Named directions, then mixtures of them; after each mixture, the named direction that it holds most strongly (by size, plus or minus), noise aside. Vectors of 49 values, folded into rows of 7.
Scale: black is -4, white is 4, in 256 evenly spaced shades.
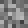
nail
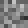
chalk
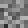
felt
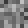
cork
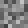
felt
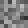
chalk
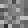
felt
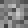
nail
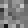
felt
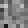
felt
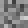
chalk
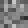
chalk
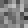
cork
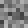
nail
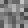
cork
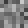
cork
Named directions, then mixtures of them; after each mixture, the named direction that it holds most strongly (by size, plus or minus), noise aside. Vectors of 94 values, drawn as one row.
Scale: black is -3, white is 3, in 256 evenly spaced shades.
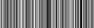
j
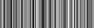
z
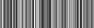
j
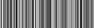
j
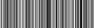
j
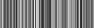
j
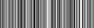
j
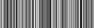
j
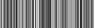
j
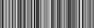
j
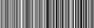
j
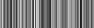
j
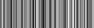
z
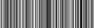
j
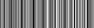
z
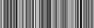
j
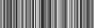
z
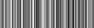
z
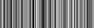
z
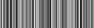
j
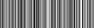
j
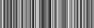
z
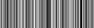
j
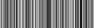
j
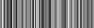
z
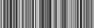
j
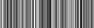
j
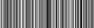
j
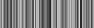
j
